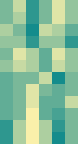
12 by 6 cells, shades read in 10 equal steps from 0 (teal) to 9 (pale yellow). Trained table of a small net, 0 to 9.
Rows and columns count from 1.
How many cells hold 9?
3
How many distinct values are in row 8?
3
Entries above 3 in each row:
5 5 4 4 5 5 4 4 3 3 4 4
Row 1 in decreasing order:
8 7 5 4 4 1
